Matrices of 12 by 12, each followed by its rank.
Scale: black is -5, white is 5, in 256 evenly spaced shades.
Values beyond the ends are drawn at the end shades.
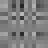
one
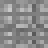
two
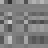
one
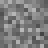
full rank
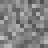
full rank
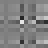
one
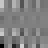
one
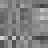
two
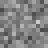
full rank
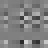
one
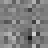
two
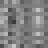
two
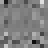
two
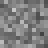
full rank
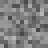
full rank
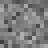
full rank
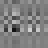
one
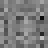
two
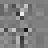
two
